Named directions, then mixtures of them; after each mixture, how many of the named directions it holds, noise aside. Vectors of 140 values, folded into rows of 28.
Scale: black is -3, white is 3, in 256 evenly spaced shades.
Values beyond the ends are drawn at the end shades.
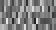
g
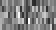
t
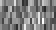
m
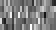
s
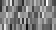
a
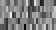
three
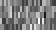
two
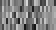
three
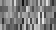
three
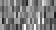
three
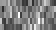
three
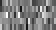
two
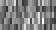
one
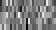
two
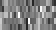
three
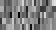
two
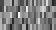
three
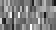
one
